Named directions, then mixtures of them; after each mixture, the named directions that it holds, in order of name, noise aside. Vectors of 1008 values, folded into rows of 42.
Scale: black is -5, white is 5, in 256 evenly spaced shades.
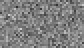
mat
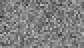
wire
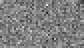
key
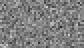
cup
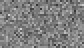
mat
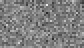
key, wire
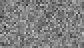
wire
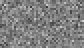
cup, key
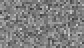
cup, mat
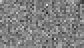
key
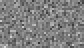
cup, key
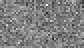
key, wire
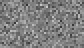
cup, wire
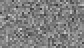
mat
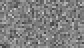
cup, mat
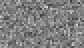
cup, mat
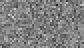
cup, mat
